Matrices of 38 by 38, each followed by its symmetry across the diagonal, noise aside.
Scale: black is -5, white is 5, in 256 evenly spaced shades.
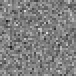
neither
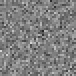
antisymmetric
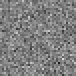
antisymmetric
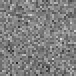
neither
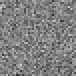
neither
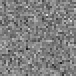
neither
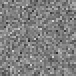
antisymmetric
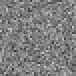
antisymmetric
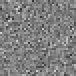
antisymmetric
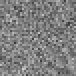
antisymmetric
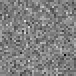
neither
